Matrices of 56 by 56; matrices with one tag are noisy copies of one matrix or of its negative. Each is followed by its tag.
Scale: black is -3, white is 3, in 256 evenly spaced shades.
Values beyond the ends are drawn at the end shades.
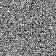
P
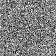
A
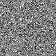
P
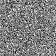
A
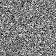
P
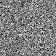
P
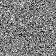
P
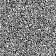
A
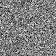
P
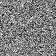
P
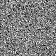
A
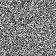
P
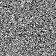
P
